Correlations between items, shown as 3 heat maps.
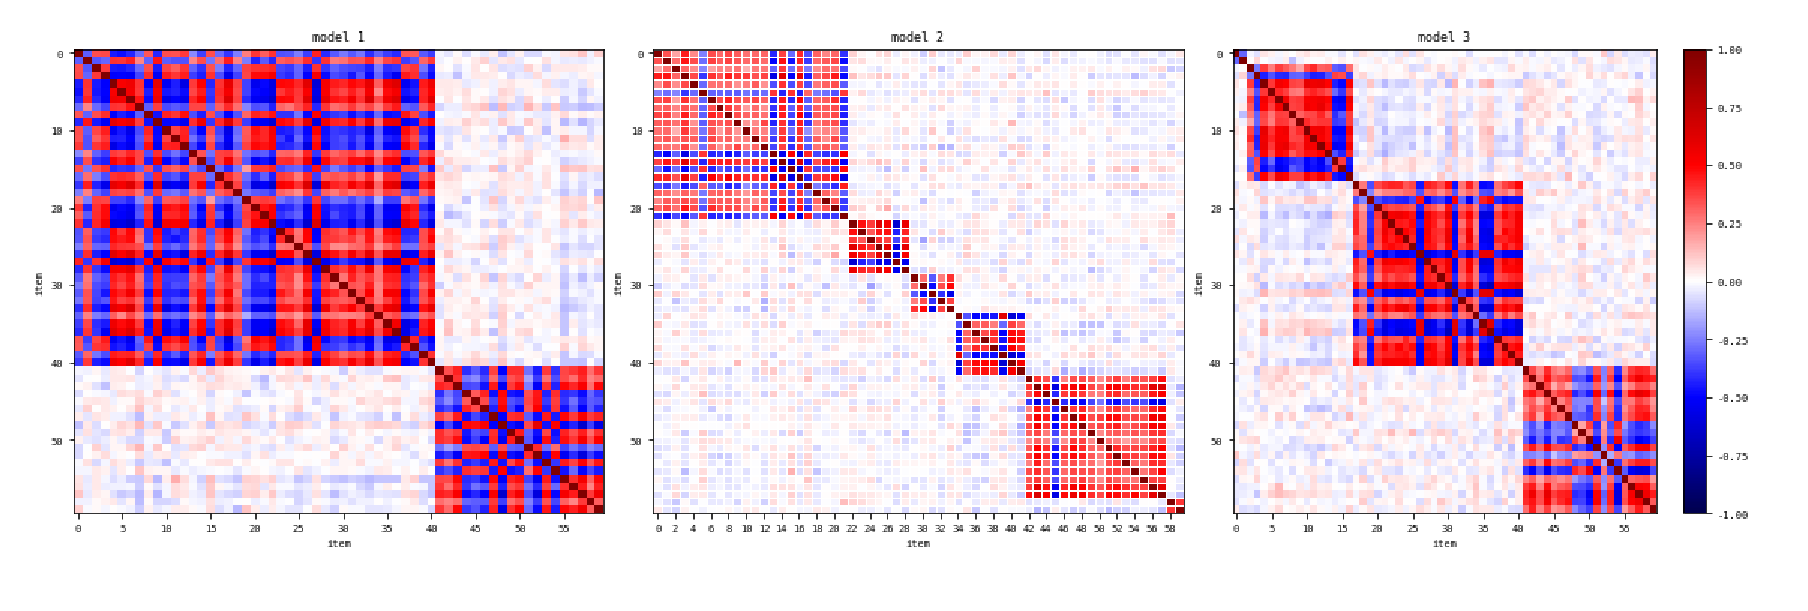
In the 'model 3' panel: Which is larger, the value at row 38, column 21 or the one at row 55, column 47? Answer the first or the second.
the first
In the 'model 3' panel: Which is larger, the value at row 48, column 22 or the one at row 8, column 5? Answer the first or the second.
the second
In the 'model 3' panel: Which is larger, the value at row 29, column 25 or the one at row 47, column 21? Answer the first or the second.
the first
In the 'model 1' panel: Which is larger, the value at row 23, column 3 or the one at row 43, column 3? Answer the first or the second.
the second
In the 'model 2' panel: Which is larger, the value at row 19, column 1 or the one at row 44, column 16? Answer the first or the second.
the first
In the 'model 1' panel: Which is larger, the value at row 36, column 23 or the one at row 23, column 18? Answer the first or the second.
the first
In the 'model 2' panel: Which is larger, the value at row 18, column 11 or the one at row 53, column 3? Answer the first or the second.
the first
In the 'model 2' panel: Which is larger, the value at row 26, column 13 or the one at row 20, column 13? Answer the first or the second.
the first
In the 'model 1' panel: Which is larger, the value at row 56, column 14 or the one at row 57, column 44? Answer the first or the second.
the first
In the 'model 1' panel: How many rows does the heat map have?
60
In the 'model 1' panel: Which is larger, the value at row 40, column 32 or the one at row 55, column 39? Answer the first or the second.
the first
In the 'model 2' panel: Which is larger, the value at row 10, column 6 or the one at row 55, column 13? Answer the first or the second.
the first
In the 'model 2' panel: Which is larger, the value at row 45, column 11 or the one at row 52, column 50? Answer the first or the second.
the second
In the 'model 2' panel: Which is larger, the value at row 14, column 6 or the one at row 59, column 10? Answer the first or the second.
the first
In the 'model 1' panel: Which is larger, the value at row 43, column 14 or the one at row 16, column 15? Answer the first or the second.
the first
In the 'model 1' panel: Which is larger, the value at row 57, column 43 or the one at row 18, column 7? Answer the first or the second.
the first
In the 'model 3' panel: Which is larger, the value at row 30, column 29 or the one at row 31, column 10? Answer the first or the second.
the first
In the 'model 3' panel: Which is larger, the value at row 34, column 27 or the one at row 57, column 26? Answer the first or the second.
the first
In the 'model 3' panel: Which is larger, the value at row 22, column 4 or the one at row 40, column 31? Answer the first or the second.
the first
